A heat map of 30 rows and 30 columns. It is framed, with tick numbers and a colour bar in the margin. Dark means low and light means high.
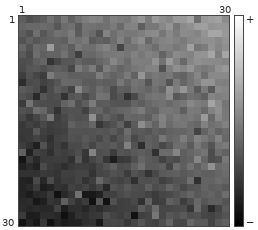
The values follow a bell shape. There are no regular stripes. There is an overall slope up to the top right. The ninth with the highest average is the top right.
